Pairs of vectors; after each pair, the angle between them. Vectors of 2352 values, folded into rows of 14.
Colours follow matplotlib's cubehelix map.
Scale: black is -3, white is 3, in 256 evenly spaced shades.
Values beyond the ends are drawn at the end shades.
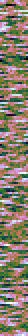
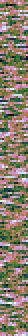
nearly parallel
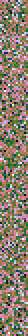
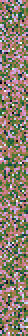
nearly parallel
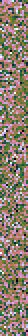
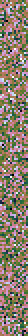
orthogonal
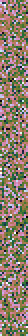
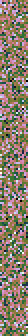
nearly parallel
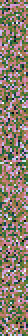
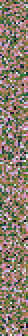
nearly parallel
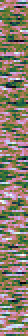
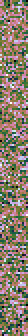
partly opposed
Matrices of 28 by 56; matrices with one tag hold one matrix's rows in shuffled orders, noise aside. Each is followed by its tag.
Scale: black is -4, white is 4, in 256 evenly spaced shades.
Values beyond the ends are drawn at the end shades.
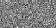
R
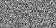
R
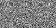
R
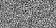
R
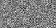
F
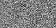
F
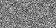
R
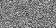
R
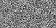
F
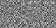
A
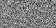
F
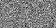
R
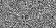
R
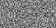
A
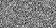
R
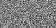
F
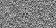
R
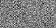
A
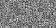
R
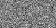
R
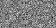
R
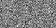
R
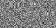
A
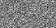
A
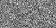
R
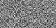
A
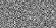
A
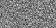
R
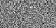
A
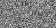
R
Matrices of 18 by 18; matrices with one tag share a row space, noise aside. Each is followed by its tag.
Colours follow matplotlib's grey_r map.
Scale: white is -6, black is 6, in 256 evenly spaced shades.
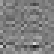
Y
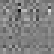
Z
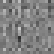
Z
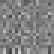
Z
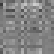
Y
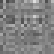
Y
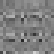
Y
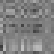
Y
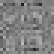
Y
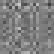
Z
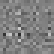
Z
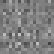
Z
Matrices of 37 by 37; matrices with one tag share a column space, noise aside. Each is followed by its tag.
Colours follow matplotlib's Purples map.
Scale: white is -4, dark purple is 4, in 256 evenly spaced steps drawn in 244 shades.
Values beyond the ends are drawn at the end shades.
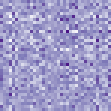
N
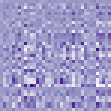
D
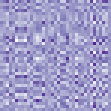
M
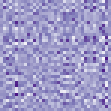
M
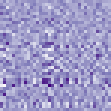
D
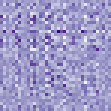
N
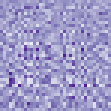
D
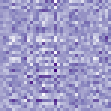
M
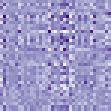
N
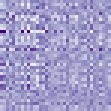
N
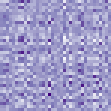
M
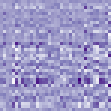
D
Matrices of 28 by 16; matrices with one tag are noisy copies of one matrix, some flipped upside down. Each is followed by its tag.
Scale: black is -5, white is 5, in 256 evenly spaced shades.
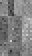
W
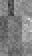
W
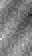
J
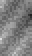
J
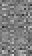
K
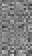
K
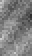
J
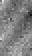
J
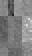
W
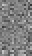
K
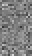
K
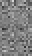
K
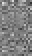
K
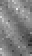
J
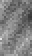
J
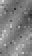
J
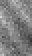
J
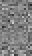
K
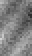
J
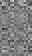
K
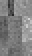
W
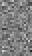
K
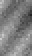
J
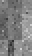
W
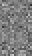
K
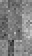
W
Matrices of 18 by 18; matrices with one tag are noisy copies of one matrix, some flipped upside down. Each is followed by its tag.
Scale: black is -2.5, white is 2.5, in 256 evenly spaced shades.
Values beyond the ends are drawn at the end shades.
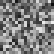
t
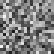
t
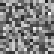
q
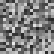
q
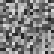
q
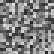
q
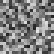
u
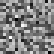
q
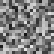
u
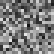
t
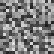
q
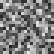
u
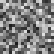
u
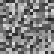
q
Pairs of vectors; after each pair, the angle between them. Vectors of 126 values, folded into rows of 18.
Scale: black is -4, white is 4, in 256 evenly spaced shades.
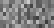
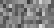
partly opposed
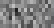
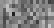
partly opposed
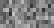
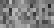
nearly parallel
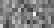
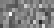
partly opposed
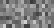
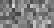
partly aligned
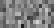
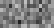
partly opposed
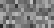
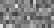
nearly opposite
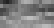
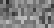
partly aligned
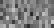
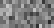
orthogonal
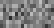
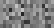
partly aligned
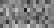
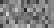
nearly parallel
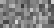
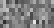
partly aligned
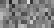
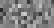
partly opposed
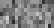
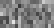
nearly opposite
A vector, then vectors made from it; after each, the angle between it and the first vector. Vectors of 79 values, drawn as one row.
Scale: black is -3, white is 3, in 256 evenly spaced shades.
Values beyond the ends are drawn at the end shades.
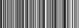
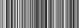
partly opposed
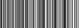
nearly parallel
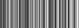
partly aligned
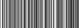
nearly opposite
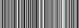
partly opposed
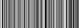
nearly opposite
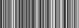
partly aligned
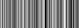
nearly opposite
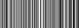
partly opposed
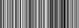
partly aligned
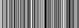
partly opposed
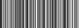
nearly parallel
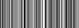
partly opposed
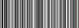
orthogonal
